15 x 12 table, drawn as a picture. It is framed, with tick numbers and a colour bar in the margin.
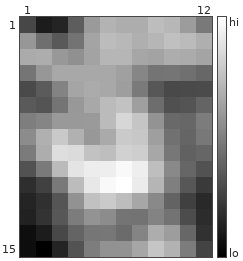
The top middle is the calmest part. The ninth with the lowest average is the bottom left. The values follow a bell shape.
